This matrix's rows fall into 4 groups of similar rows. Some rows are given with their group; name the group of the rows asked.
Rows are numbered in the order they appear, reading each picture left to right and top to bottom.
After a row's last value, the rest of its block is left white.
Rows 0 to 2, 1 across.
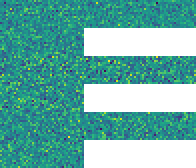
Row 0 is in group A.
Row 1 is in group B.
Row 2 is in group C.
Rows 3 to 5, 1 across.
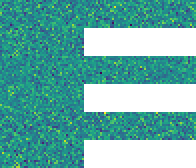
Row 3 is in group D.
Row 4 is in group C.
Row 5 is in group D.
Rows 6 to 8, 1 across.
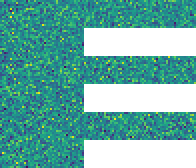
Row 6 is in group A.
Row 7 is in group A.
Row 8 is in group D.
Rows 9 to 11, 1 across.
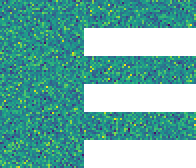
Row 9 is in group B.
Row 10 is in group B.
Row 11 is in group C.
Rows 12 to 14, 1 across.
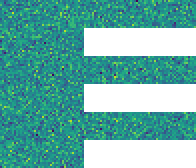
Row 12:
A
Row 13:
C
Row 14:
C
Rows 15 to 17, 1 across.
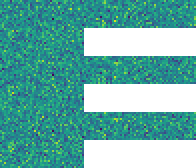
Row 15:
C
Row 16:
C
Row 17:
C
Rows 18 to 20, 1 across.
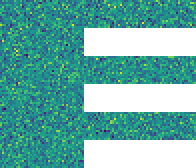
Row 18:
D
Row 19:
A
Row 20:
D
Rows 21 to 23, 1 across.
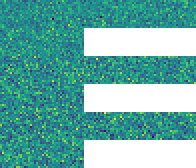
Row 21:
C
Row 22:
A
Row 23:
D
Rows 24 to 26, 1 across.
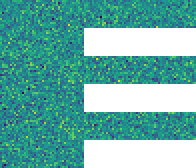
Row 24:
C
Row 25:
A
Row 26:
A
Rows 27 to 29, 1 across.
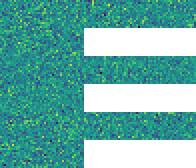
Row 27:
B
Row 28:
C
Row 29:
A
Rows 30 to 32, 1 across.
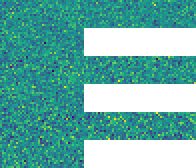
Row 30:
A
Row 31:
A
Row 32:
D
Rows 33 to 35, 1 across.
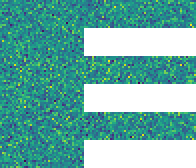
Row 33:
D
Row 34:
B
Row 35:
D
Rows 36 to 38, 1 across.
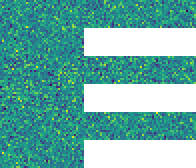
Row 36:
D
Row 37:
A
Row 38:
D
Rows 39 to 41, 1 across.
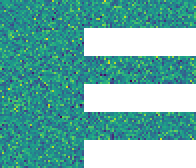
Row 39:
C
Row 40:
D
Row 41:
D
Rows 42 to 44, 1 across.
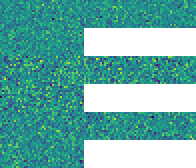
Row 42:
C
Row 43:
A
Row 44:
D
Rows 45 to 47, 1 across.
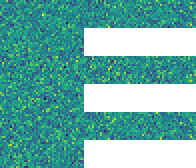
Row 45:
D
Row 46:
B
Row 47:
D
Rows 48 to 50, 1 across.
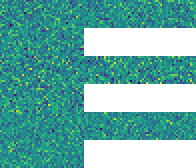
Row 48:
D
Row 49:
D
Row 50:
C
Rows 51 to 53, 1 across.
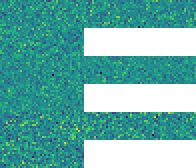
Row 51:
B
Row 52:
C
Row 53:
A
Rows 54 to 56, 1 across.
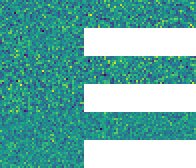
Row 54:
D
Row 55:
D
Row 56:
C
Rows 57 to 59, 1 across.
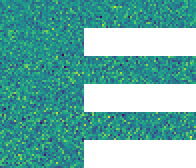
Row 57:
C
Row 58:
A
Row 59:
B
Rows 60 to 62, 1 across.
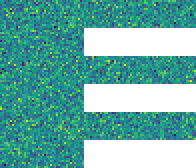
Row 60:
A
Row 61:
B
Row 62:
A
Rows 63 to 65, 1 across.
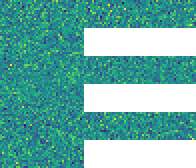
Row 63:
B
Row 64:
A
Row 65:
D
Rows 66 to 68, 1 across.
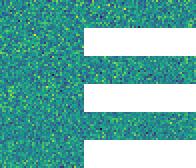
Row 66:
B
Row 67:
C
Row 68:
C
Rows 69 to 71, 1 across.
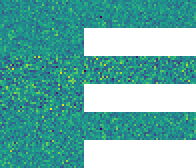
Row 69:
C
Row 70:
A
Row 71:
C
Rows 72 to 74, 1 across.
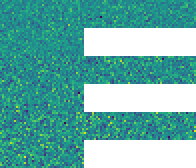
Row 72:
C
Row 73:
D
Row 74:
B
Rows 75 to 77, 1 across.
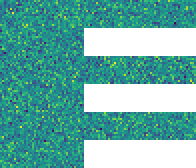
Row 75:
A
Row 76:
D
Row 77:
C
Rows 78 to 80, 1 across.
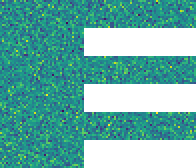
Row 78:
D
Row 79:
C
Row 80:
B
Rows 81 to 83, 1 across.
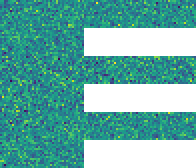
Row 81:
A
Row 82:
D
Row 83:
A
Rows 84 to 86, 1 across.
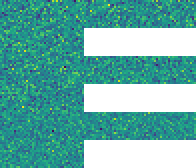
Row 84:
B
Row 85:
A
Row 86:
C
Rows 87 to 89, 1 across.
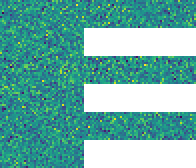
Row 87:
B
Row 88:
A
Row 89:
D
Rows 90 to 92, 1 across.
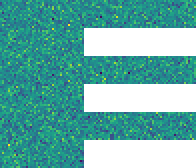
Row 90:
C
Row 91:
C
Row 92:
D
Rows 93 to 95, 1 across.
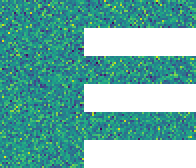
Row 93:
D
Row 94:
D
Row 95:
B
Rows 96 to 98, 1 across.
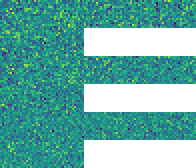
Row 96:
A
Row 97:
A
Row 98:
C
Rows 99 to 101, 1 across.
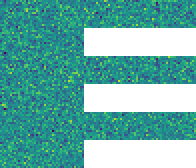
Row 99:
A
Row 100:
A
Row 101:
C
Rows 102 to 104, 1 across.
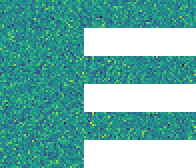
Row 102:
C
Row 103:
B
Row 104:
B
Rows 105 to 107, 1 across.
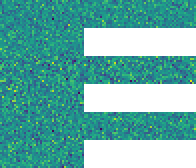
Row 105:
C
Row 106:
D
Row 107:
C
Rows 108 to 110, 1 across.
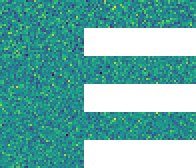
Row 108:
D
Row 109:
C
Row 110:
D
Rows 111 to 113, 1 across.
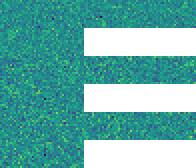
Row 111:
C
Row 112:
A
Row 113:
B
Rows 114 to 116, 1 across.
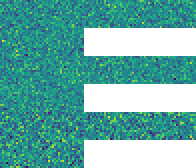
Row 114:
D
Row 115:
A
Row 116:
D
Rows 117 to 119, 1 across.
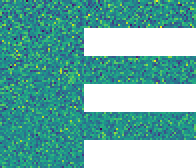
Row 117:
D
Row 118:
A
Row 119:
C
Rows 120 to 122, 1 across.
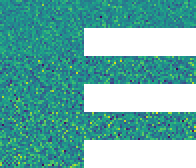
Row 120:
C
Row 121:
D
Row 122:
B
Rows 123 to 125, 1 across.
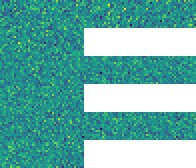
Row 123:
B
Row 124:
C
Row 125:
C
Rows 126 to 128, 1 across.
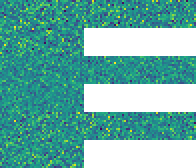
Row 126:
B
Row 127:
D
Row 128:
B
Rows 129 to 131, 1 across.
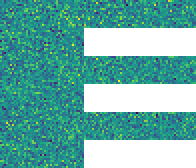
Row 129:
A
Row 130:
A
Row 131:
A
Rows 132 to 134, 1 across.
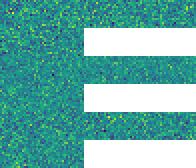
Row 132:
A
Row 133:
C
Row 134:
D
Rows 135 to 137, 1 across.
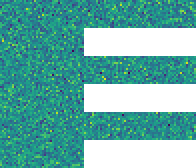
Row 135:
D
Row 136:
C
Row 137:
B
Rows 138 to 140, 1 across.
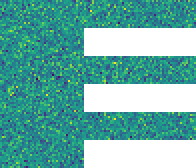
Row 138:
B
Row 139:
C
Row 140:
D
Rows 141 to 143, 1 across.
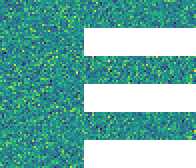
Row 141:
A
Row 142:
B
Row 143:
B
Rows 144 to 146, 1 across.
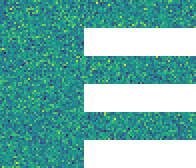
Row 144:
A
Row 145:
B
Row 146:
D
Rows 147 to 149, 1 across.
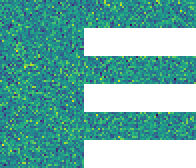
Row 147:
D
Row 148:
A
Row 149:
A
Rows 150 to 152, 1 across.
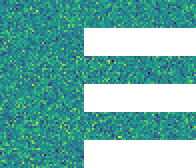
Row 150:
A
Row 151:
B
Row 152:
A
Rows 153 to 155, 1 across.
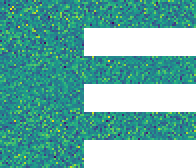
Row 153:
A
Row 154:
B
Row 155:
B
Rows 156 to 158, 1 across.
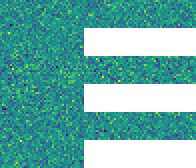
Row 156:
D
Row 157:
A
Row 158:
D
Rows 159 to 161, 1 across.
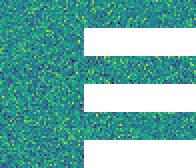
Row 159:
B
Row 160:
D
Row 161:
A
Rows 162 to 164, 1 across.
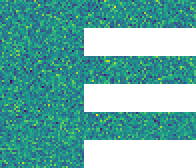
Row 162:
D
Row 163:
D
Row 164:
A
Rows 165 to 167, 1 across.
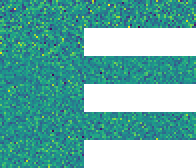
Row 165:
B
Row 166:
C
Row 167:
C
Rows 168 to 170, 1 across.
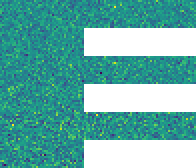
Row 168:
D
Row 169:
C
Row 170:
A
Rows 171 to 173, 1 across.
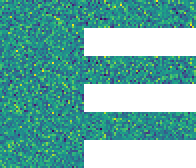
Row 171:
D
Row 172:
D
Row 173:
C
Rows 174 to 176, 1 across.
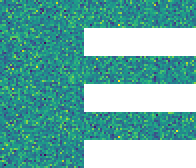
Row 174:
A
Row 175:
A
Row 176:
A
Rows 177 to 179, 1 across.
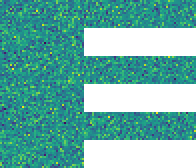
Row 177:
A
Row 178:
A
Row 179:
B
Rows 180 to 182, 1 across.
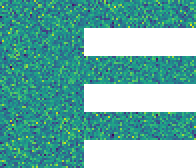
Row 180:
D
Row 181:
A
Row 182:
A
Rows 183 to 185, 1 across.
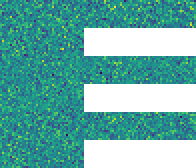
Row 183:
D
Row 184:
C
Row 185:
D
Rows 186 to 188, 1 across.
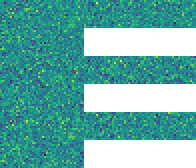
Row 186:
A
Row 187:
D
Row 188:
A
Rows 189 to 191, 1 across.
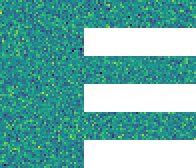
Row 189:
D
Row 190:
C
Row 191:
A
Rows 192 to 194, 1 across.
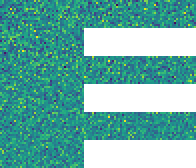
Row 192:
A
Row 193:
B
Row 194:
B
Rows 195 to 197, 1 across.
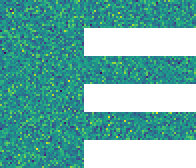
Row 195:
A
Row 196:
C
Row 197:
B
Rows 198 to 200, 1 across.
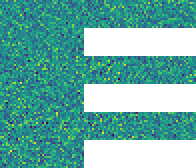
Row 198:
D
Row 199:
B
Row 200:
A
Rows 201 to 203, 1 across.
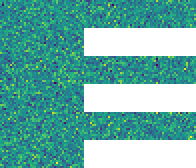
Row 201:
B
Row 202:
A
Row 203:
B
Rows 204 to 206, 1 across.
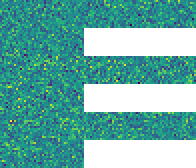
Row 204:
D
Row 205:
B
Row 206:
A
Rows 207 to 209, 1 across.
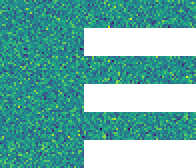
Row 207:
D
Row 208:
B
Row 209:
C
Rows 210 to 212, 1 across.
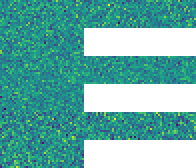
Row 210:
B
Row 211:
A
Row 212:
D
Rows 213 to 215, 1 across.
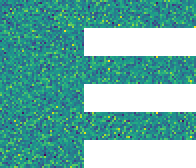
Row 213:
A
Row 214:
B
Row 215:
B
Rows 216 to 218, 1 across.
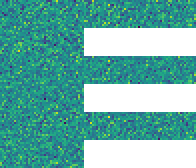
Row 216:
B
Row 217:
B
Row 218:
B
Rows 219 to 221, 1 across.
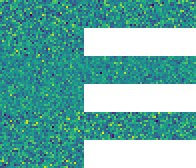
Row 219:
D
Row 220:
C
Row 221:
A
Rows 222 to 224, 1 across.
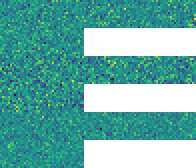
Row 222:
B
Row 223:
D
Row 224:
C
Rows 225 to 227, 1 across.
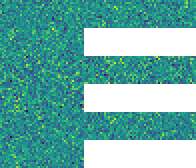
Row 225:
C
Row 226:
D
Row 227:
D
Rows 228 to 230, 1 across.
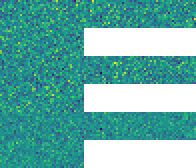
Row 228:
B
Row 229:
C
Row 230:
C
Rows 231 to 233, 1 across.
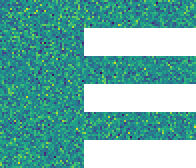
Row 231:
A
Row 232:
C
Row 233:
B
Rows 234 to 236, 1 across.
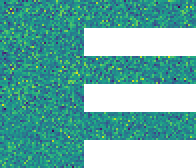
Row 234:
A
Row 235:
A
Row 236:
C
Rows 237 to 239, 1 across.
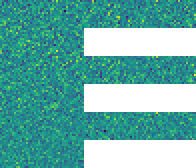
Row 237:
B
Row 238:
B
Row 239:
D
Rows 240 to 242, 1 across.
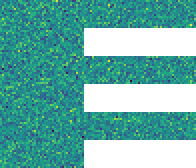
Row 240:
B
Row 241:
B
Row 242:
C
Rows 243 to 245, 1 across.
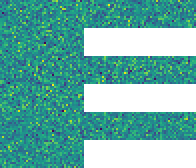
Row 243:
B
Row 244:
C
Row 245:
C
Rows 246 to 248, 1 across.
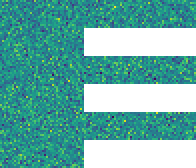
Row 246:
D
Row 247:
C
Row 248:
B
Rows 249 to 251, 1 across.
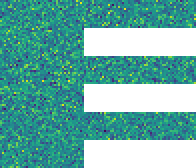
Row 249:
B
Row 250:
A
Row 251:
D
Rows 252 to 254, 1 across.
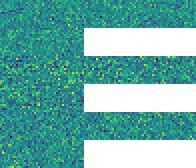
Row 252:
C
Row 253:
A
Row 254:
D
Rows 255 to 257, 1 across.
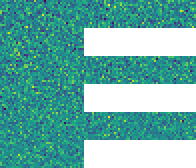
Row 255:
D
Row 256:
A
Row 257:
B
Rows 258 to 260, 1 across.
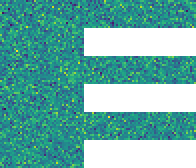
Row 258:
D
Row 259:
A
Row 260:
B
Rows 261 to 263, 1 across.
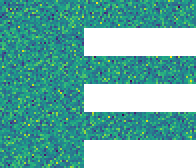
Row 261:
A
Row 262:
B
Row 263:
B
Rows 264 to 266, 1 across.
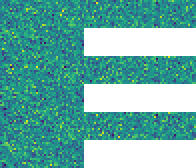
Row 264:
A
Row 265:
A
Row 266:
A
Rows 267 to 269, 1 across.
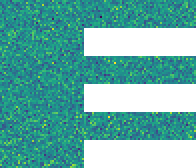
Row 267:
C
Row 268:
D
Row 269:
B
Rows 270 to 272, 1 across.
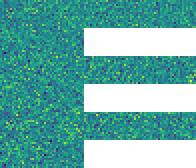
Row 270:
A
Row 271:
B
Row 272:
A
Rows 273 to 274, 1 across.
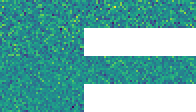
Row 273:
D
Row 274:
D
